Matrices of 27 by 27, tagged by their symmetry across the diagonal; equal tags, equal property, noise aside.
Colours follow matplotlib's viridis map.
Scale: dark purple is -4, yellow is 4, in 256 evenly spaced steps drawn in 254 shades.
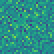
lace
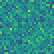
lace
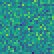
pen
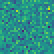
pen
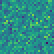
pen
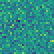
pen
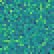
lace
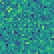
lace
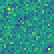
lace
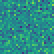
pen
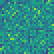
lace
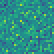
lace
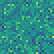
lace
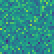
pen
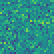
pen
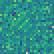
lace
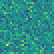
pen
